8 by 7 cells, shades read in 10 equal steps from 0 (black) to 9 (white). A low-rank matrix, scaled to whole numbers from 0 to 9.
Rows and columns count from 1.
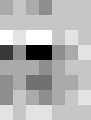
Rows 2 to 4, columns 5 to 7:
7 7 7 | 7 8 7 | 5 6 8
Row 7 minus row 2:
-2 0 -1 -2 -1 0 1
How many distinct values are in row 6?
4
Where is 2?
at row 4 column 1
